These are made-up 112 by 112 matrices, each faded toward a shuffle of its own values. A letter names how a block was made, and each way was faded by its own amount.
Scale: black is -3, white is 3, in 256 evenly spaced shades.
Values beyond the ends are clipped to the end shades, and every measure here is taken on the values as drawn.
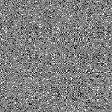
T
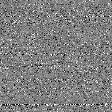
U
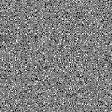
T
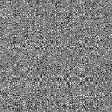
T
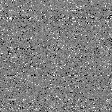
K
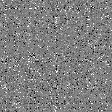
K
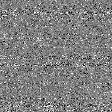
U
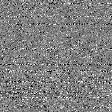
U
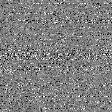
U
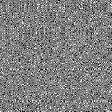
T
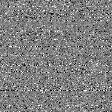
U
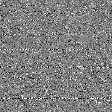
U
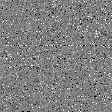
K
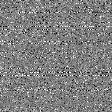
U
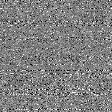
U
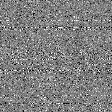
U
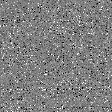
K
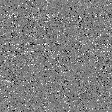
K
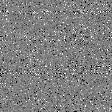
K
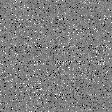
K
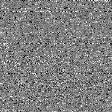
U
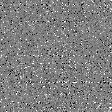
K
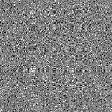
T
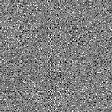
T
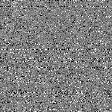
U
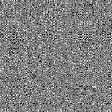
T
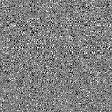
T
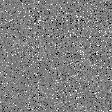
K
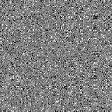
T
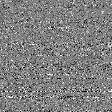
U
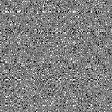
T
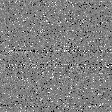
K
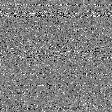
U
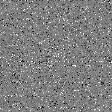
K
